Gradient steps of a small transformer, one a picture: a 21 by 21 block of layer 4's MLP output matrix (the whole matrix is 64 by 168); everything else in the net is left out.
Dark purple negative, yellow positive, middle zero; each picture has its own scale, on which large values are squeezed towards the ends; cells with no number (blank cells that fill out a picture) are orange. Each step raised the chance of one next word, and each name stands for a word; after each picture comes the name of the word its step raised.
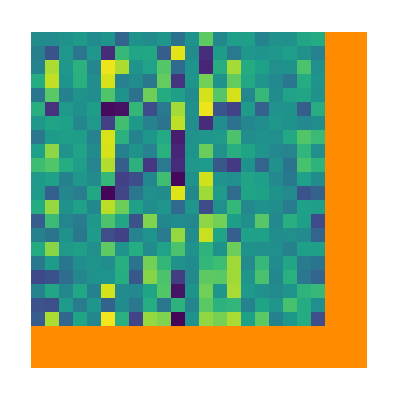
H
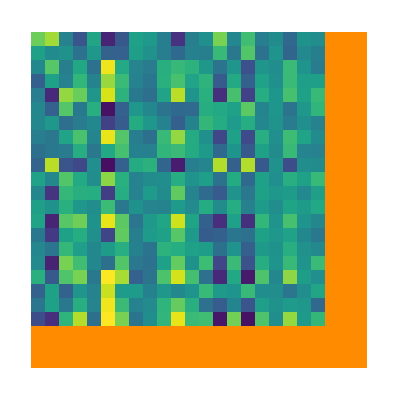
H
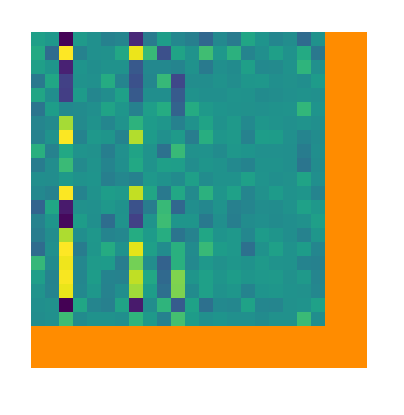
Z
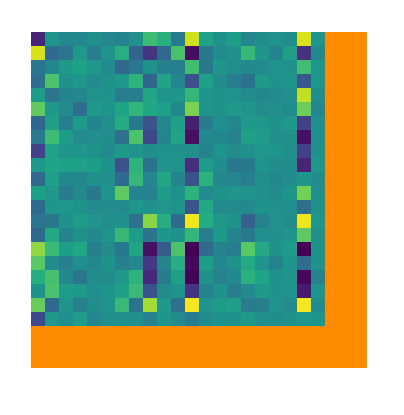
Z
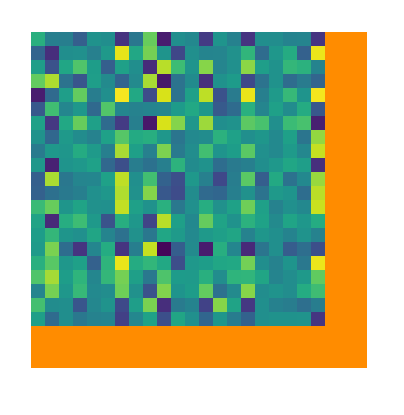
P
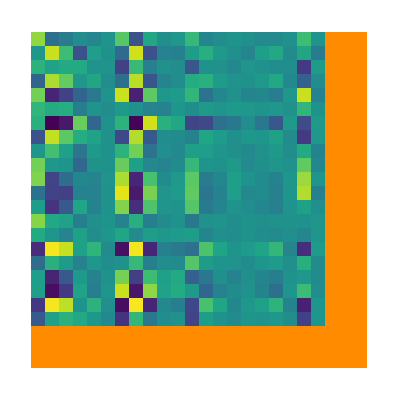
P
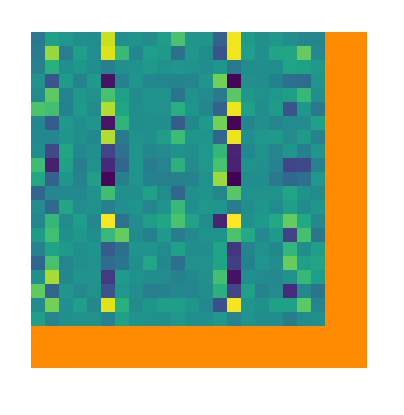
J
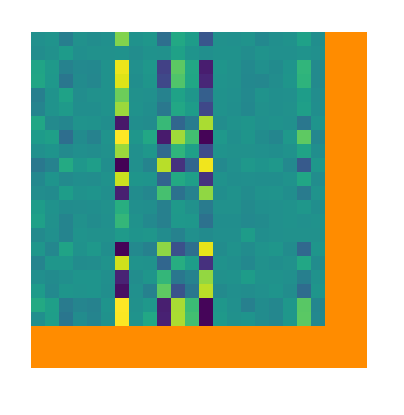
Z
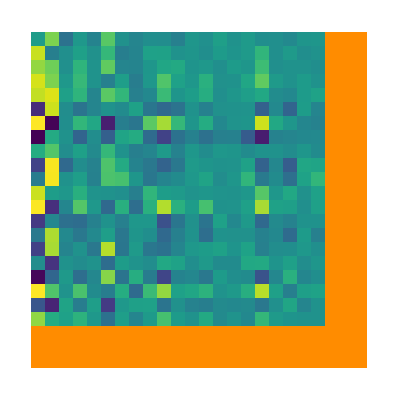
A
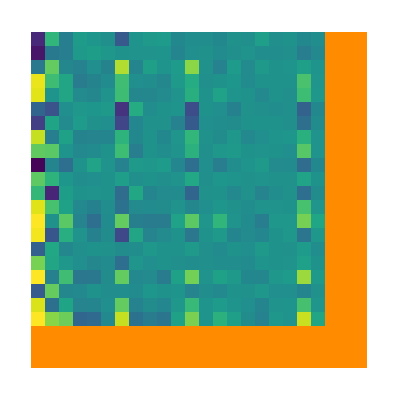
H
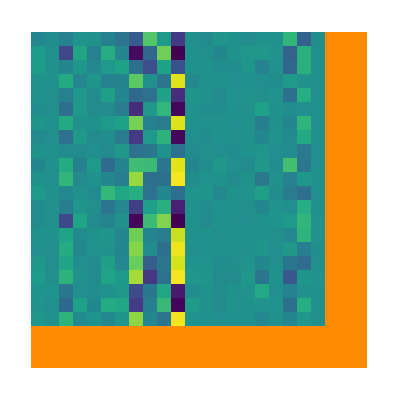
J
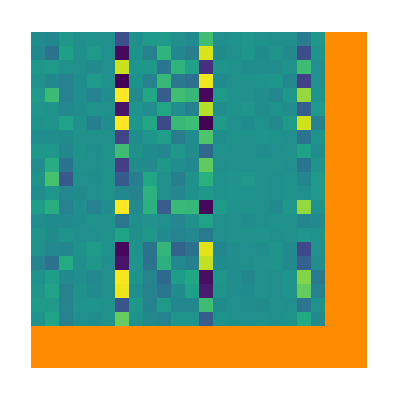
P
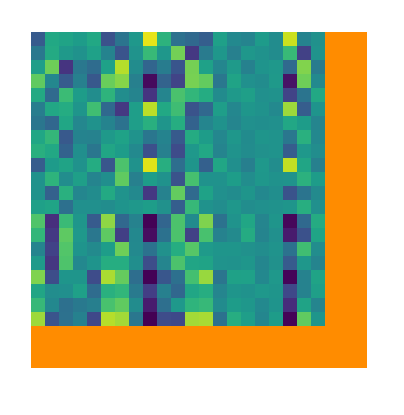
H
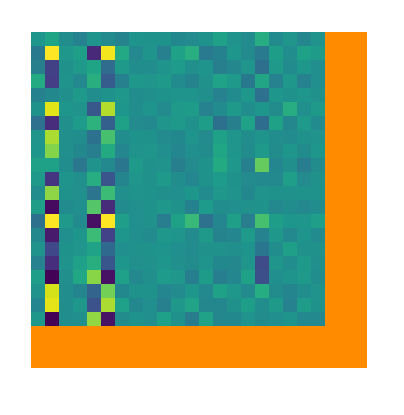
J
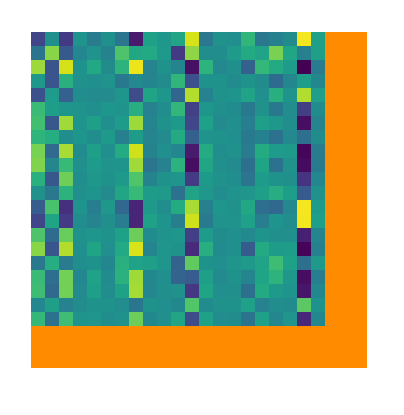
Z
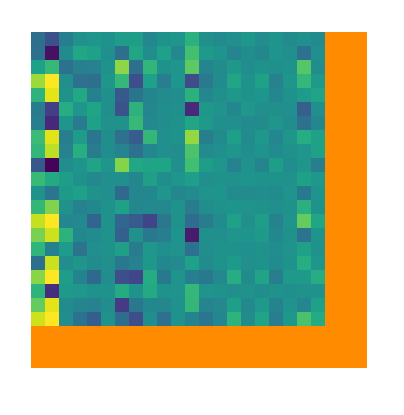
H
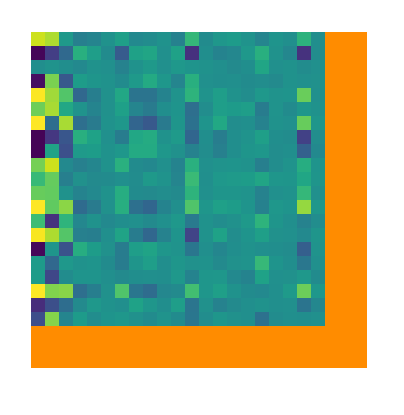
P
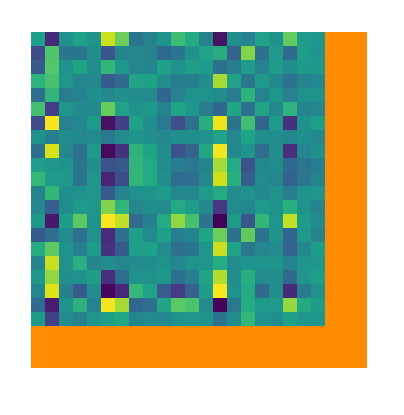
Z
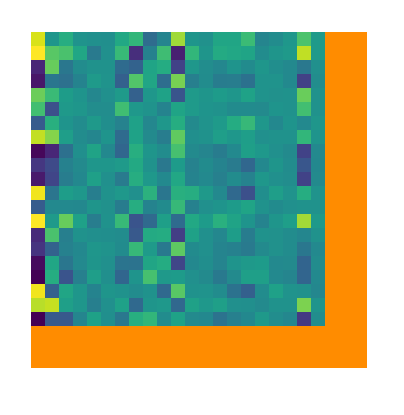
J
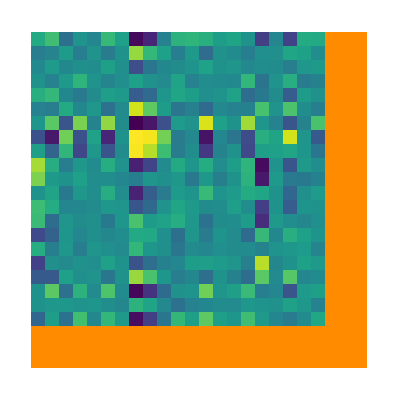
A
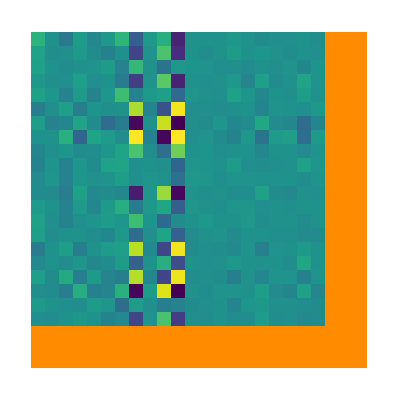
A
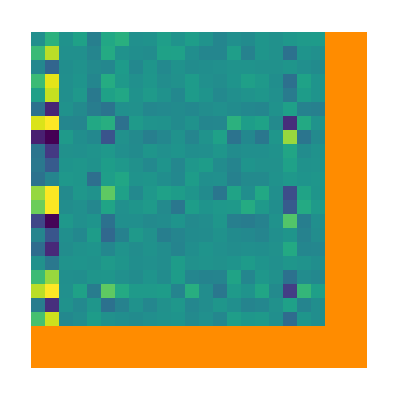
A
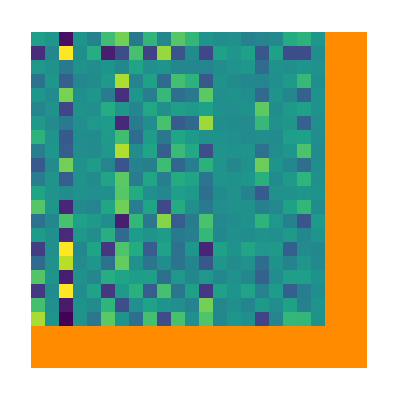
Z
